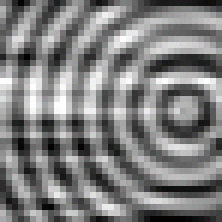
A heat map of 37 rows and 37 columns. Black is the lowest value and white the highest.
No single row or column stands out from its neighbours. The middle left is the ninth with the highest average. Concentric rings centre on the middle right. No overall slope runs across the table. On average the colour sits 50% of the way up the scale.
